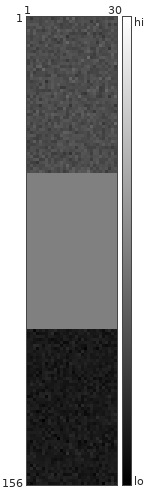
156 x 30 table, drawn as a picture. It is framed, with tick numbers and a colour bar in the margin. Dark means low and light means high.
The table splits into 3 rows of 1 panel. Panel 1,1: low, fine-grained, faint in contrast. Panel 2,1: middling, flat. Panel 3,1: very low, fine-grained, faint in contrast.
